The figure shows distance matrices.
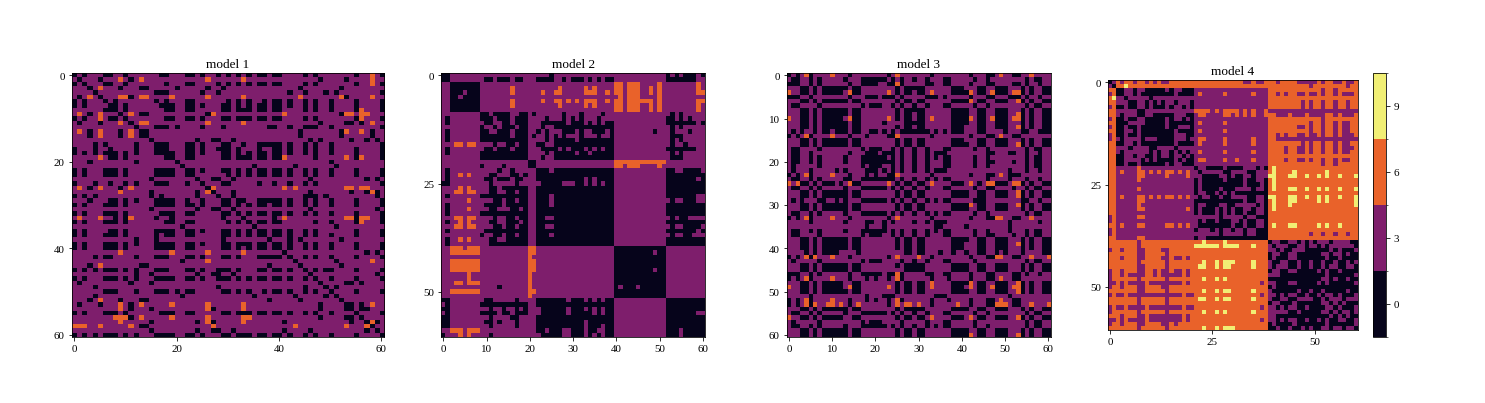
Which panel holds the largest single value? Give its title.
model 4
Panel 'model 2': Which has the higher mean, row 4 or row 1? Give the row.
4
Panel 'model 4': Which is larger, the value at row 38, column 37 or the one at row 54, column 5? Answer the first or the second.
the second
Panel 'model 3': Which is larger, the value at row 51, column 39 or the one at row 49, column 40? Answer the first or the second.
the first
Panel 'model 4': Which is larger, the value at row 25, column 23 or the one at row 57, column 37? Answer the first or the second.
the second
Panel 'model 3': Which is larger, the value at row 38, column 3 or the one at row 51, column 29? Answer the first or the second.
the second
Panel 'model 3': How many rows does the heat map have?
61
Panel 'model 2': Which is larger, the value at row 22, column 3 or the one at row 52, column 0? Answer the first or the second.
the first
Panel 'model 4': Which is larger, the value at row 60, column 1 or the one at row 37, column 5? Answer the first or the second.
the first
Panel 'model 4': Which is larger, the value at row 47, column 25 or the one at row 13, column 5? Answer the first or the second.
the first
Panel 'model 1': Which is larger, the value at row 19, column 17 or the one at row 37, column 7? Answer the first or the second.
the first
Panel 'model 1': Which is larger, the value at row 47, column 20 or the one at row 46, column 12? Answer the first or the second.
the first
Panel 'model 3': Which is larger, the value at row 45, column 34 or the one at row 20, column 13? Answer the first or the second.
the first
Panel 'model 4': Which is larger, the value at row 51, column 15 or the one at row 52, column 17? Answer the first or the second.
the first
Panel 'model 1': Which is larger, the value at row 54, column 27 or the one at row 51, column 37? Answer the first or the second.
the second
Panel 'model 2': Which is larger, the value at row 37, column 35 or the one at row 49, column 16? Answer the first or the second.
the second
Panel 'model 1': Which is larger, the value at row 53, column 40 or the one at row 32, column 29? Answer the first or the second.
the first
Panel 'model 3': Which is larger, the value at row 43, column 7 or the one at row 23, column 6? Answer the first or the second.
the second
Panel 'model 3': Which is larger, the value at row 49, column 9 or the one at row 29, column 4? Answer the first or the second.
the second
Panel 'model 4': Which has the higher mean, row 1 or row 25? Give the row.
1
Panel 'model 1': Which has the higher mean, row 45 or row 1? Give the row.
1
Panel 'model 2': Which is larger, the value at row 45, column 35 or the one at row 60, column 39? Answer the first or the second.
the first
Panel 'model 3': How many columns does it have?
61
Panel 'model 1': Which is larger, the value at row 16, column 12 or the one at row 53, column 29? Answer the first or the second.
the second
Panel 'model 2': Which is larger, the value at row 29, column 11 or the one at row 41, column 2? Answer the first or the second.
the second
